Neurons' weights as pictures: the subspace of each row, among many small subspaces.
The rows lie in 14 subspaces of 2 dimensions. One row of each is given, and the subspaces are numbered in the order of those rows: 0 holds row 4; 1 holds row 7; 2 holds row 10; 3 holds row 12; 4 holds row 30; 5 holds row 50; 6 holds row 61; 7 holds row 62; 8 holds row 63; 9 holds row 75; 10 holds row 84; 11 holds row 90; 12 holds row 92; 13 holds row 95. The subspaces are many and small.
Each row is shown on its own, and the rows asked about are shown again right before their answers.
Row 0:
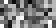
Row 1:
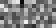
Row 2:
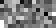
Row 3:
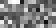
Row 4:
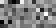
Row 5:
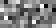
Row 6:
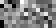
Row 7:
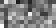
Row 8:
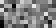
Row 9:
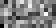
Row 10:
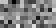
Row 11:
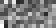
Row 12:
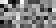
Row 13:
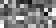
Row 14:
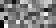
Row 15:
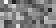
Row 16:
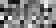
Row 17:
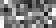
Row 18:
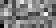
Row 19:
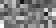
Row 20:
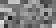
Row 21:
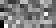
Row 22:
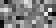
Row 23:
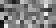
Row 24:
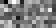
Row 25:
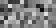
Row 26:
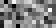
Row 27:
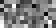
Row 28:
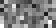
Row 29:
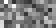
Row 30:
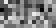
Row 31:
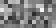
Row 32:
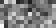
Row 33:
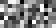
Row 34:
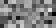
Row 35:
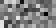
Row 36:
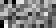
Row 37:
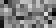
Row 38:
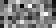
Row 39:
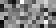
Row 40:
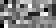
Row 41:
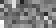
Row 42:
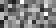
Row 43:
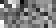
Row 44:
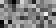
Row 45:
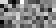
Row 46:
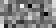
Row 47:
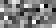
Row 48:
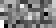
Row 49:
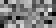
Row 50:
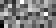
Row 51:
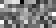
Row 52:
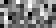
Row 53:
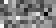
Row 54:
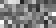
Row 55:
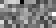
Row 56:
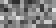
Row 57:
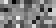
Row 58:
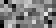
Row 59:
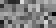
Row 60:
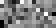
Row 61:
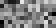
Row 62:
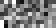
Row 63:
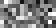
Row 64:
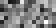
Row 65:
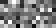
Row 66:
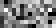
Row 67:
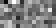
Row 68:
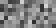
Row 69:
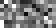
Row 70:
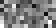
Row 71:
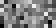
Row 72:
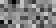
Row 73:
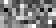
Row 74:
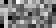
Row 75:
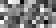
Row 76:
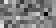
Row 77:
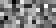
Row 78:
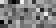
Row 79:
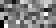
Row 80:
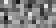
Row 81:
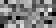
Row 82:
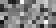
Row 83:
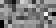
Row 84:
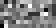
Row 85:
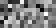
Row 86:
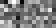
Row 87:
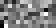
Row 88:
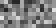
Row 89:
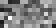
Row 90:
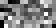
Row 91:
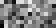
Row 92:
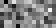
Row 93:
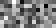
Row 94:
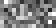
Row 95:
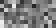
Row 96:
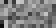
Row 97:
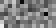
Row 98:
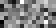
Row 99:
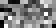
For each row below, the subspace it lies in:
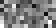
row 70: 13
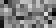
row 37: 6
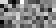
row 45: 3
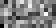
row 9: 5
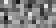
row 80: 1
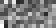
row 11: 7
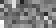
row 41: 3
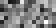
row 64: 9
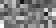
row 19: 9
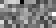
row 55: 8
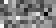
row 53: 4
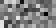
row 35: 4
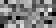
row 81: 0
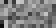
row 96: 7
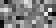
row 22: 2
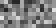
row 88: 6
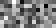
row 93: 1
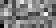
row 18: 5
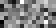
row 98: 9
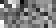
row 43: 12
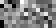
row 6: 12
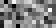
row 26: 12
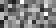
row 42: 5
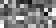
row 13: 9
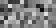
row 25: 4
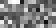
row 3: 6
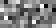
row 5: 7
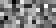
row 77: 1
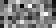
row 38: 11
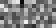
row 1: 8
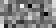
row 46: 11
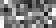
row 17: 6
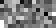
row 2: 0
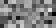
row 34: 0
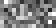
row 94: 8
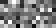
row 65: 2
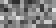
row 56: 6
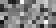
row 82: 9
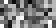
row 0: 13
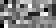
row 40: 10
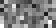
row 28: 13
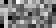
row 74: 7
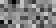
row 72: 2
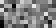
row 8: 13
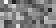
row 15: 12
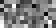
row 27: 13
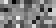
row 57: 2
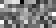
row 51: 8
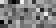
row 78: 0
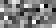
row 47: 7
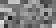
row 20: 11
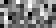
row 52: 1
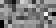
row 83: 2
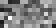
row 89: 11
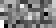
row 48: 11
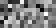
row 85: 4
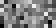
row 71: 13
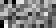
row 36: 7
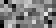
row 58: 3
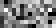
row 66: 8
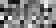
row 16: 10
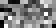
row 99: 11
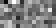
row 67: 3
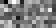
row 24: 3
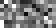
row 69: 12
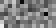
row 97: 5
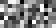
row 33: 5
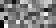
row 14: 10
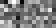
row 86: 3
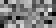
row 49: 0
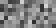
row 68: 5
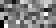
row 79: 10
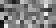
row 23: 10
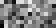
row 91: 1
